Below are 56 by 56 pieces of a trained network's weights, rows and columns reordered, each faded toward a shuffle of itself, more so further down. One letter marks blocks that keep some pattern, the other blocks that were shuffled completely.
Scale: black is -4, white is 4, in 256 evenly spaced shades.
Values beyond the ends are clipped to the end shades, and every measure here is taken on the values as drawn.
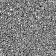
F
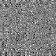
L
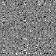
L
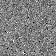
F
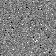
F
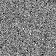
F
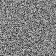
F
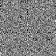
L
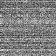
L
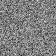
F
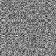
L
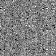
L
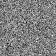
F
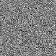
L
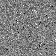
F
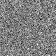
F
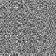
L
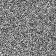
F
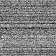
L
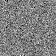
F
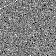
F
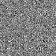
L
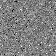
F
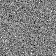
F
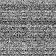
L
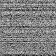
L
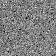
F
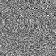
L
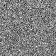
F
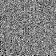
L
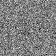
F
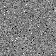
F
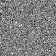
F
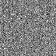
L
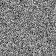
F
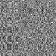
L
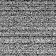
L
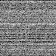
L
